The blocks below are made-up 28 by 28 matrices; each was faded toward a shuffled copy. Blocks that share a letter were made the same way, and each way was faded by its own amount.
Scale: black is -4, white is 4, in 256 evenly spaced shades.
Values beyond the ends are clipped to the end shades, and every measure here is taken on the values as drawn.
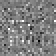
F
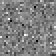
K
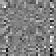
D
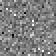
K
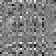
D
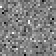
K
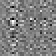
D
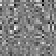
D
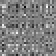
D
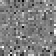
F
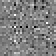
F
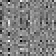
D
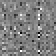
D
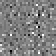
F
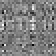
D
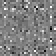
F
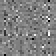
F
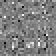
F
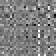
D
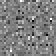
F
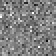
K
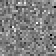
K
